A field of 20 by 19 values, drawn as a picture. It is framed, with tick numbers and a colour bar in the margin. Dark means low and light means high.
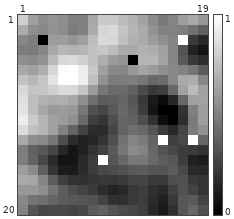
Grain: blotchy. Stripes: none. Mirror symmetry: none. Roughest part: middle right. Calmest part: bottom right. Slope: up to the top left. Lone odd cells: 6, 4 higher and 2 lower than their neighbours.
